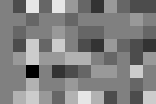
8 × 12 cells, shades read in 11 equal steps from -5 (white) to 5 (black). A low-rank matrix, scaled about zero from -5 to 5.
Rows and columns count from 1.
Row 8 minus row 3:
0 -3 -3 -1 2 -2 -5 -3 2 0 2 -4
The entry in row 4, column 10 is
1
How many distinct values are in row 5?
6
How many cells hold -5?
0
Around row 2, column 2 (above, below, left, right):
2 1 0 1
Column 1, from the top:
0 0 0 0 0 0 0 0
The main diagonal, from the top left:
0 0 0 1 -1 2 0 -2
